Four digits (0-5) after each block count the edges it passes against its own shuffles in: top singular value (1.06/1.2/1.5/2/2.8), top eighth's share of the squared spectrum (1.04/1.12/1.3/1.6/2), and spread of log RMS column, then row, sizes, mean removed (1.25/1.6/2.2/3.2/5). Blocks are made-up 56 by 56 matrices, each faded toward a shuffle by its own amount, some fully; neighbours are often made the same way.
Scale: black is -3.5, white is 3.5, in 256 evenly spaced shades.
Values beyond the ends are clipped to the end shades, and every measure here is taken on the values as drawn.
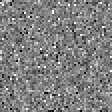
0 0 0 0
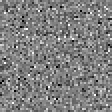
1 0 0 0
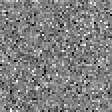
0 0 0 0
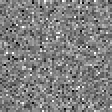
2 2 1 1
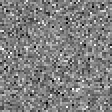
1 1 0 0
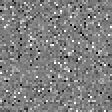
0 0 0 0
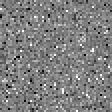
1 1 0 0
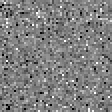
3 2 0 1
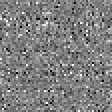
3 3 2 2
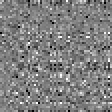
4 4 3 2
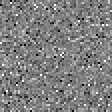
2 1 0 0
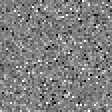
0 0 0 0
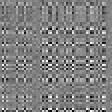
5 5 4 4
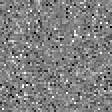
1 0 0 0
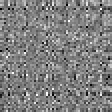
4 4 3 2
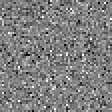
3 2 1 0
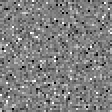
1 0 0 0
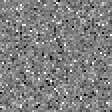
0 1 0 0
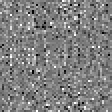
3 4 2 1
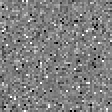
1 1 0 0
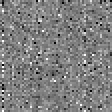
3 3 2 0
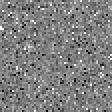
1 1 0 0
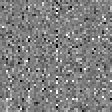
3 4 2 1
